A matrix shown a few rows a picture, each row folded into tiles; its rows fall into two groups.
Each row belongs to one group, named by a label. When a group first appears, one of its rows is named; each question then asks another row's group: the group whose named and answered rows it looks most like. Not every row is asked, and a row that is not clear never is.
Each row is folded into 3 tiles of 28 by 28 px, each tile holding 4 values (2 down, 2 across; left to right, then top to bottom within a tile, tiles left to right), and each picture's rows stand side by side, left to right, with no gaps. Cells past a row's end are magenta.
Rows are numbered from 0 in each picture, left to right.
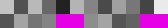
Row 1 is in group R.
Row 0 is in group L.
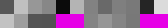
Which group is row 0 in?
R
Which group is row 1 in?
R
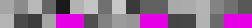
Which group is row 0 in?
R
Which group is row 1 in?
L
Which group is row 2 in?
L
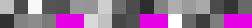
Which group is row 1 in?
R
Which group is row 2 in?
R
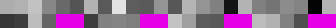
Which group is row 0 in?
L
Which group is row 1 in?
L
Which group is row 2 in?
R
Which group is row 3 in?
R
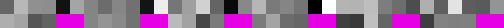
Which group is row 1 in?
R
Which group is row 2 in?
R
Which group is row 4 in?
L
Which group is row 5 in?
L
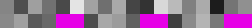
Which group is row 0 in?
R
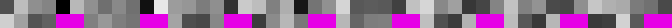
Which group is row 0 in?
R
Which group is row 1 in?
R
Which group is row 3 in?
L
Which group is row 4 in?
R
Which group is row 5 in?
R
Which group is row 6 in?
R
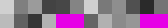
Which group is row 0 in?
R
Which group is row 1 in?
L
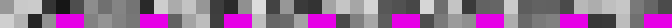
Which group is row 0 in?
R
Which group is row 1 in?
R
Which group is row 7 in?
L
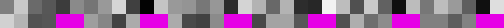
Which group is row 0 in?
R
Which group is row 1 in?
R
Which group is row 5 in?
R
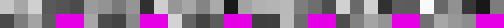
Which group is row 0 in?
L
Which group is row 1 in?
R
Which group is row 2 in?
R
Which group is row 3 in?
L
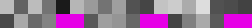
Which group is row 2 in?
L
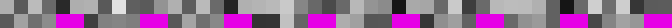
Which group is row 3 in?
L
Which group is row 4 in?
R
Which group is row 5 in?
L
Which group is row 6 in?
L
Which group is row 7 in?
L
